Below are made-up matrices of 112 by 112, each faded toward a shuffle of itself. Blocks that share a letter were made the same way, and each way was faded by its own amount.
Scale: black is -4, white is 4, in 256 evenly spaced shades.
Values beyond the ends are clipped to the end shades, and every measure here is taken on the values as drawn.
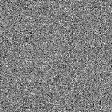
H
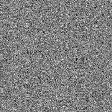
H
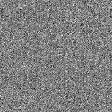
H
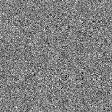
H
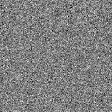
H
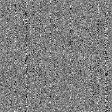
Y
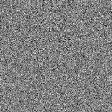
H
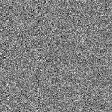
H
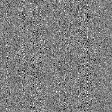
Y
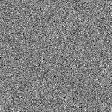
H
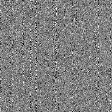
Y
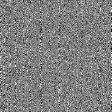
Y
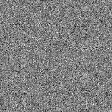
H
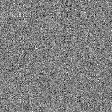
H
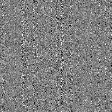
Y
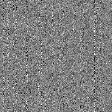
Y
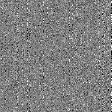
Y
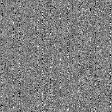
Y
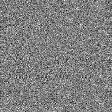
H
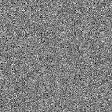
H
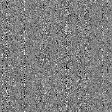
Y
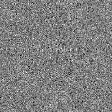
H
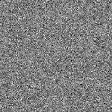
H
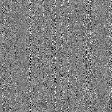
Y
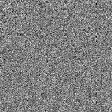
H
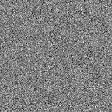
H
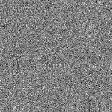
H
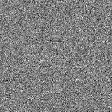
H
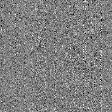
Y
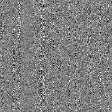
Y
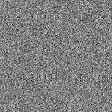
H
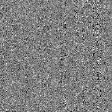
Y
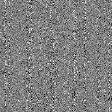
Y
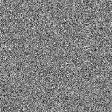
H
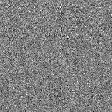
H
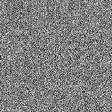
H
